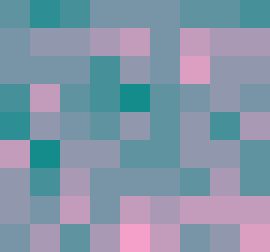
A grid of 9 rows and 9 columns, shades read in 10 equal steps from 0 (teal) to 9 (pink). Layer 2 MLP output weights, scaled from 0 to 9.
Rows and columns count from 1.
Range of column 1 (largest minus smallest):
6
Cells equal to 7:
10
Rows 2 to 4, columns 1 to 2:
4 5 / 4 4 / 2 7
